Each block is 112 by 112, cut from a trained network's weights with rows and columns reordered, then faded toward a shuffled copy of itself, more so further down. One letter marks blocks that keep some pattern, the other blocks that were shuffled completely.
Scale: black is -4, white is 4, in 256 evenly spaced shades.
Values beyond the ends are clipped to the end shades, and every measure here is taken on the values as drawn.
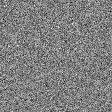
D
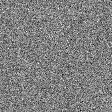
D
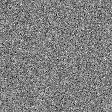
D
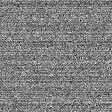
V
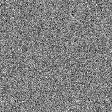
V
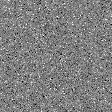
D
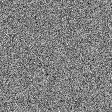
D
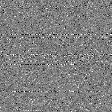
V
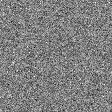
D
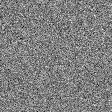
D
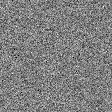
D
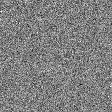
D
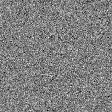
V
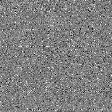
V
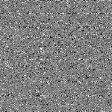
V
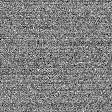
V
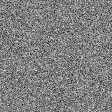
D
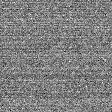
V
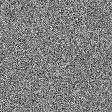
D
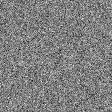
D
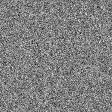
D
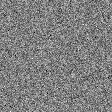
D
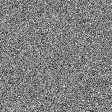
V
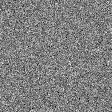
D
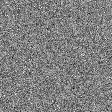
D
